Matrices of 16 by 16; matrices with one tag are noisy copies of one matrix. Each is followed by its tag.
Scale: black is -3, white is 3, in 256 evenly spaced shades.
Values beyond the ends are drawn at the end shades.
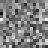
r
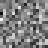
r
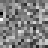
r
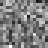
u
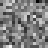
u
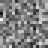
r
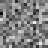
r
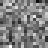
u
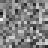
r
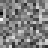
r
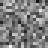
u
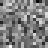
u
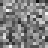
u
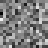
r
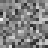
r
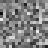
r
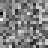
r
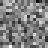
u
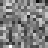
u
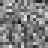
u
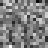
u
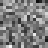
u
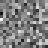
r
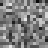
u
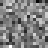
u
